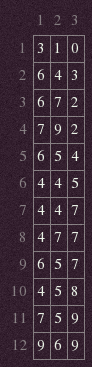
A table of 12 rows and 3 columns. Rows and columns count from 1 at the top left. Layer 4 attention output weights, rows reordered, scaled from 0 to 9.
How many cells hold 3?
2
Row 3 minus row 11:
-1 2 -7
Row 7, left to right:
4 4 7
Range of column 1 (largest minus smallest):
6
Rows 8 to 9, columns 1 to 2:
4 7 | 6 5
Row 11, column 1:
7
